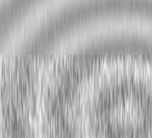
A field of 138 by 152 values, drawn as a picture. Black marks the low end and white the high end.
There is no overall slope. The ninth with the lowest average is the bottom right. Rings spread out from the bottom right. The halves do not mirror each other. Overall the values sit about 70% of the way up the scale. A horizontal seam about 40% of the way down splits the table, and the top part is calmer.
